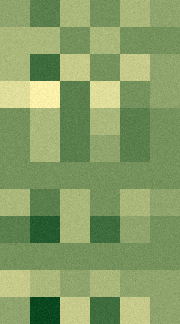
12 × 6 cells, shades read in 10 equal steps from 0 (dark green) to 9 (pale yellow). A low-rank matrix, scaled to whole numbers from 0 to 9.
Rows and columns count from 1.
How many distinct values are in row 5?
3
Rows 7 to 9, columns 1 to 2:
4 4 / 6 3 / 3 1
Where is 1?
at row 9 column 2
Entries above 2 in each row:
6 6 5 6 6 6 6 6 4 6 6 4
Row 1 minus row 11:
-2 -3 1 -2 1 0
